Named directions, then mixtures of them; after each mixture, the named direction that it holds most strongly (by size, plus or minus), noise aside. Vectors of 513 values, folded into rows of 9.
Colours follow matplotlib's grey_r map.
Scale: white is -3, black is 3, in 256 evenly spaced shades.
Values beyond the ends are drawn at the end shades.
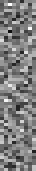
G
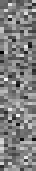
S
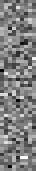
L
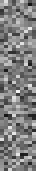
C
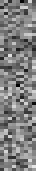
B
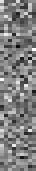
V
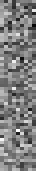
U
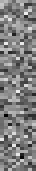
C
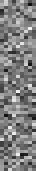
C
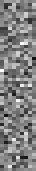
L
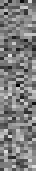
B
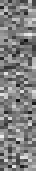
B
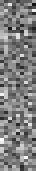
S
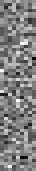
L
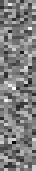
G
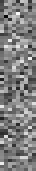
V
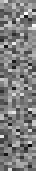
U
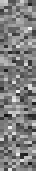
C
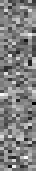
B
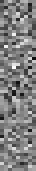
V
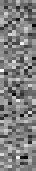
L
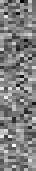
B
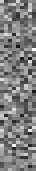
V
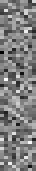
S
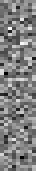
L
